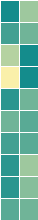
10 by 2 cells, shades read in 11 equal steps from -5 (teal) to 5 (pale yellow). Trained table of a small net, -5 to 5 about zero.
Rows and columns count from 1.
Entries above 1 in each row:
0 0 1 1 0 0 0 0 0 0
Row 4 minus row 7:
8 -3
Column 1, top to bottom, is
-5 -3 2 5 -4 -1 -3 -4 -4 -2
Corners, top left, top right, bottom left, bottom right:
-5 1 -2 -1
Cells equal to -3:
2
